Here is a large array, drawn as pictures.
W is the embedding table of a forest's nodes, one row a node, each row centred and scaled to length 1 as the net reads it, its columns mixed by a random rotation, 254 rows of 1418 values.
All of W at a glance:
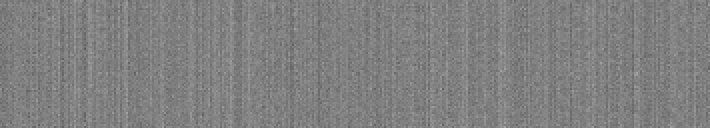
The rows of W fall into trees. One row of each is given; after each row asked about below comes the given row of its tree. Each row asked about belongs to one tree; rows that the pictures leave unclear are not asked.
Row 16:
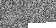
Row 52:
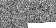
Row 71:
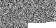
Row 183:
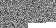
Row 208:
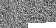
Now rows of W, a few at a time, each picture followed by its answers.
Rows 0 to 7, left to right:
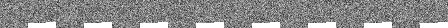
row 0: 71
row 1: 52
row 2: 71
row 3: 183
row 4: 208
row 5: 208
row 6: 71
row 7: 52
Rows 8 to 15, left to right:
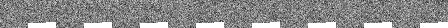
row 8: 16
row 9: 52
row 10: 52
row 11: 208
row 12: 71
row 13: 208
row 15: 208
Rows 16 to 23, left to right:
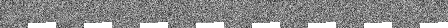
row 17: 16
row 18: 208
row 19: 16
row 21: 71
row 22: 71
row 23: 208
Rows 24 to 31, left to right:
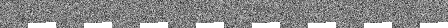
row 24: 16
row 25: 71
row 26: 208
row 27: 16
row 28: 52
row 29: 16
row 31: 16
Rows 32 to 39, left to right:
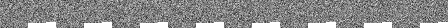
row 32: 71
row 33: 71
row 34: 52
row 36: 71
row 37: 71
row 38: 208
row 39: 208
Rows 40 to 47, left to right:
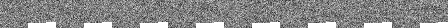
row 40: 71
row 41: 71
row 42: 208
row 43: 52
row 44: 208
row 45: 16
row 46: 208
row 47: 52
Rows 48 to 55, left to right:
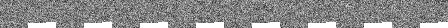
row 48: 183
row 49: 71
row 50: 71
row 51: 208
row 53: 71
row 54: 71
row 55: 208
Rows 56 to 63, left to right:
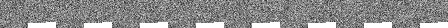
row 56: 16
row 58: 16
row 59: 16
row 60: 16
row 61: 208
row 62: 208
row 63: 16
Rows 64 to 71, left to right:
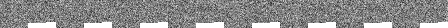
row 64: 208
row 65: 71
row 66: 71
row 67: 52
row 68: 208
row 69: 52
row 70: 52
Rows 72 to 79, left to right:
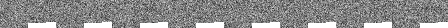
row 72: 208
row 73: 71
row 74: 52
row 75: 208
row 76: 16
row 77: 71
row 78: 71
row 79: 52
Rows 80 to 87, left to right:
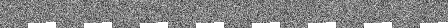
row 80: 71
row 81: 208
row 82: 52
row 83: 183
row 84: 71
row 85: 183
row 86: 208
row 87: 208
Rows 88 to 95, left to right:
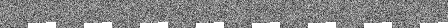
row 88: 71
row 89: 208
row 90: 71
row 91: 71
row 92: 52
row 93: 16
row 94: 208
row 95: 183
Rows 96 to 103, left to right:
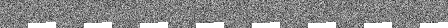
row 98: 71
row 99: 52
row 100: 16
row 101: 208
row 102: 16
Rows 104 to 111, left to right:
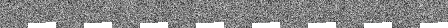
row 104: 71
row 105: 16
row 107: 16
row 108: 208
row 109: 208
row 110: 208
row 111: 16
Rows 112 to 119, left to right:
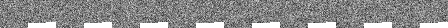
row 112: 71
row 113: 71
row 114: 208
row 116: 16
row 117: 16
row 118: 52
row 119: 71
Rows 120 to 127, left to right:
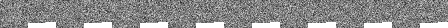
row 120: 52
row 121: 16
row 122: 208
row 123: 16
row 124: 71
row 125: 71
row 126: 71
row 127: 16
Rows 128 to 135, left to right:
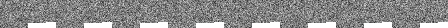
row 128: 16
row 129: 208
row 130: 183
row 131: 208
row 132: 71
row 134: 16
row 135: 71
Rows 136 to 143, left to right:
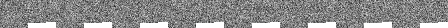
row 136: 16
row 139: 71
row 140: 52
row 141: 16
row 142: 16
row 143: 208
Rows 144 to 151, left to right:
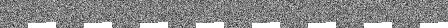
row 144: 183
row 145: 71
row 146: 71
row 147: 183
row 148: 183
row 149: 71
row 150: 52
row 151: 71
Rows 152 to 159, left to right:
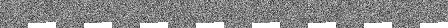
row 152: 208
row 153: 16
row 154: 208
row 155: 16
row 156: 208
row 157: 16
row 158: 16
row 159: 71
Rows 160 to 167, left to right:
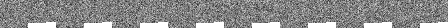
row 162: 183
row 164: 52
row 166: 208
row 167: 16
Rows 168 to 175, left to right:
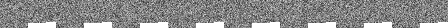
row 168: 71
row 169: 16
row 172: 16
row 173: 52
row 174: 71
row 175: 71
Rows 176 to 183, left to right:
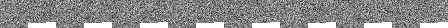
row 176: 208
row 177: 208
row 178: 208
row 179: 208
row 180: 183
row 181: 52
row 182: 16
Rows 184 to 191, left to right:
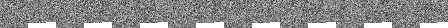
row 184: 71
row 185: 208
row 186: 52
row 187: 208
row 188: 16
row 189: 52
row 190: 208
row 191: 52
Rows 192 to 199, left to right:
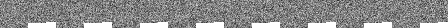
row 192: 208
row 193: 183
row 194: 52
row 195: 16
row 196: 52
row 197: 71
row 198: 71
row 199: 208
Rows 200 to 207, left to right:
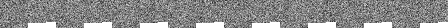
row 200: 16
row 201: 208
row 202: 52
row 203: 208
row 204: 71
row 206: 16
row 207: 71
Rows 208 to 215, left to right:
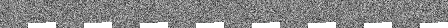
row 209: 71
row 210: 52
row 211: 208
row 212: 16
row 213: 208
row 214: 16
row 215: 16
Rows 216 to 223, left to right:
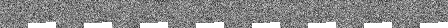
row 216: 71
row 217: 16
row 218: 208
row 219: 208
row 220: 16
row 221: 71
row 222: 208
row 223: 208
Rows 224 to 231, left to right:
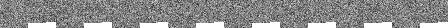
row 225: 52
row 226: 52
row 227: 71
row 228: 71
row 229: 71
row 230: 52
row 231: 16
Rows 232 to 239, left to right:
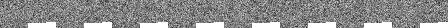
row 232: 71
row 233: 208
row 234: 52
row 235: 52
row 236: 208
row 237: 16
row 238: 71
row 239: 208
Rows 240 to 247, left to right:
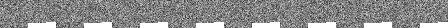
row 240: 71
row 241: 52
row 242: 16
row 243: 71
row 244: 71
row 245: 208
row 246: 16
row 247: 16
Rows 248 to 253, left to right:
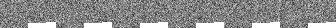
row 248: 208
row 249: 16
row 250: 208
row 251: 208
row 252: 71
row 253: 16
